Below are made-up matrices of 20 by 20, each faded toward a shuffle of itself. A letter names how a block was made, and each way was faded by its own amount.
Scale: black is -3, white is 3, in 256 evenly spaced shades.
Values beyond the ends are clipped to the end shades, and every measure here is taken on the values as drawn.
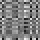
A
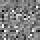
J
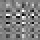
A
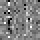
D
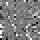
D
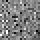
J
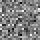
J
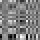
A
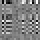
A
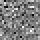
J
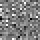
J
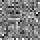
J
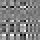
A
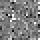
D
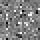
D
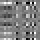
A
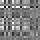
A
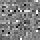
J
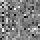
D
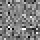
J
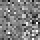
D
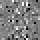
D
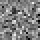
J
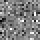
J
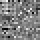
J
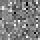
D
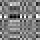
A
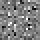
D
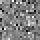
J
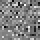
J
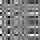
A
